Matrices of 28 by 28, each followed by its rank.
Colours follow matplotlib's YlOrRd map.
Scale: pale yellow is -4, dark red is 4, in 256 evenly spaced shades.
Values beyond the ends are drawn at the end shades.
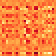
three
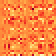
three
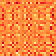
three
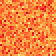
full rank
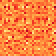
five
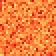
full rank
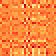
three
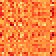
three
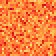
full rank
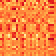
three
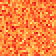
full rank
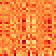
three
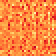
five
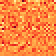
five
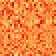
five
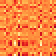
three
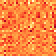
five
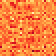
five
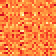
five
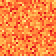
full rank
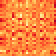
three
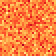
full rank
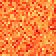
full rank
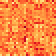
five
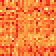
five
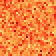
full rank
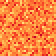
full rank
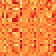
three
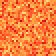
full rank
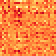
five
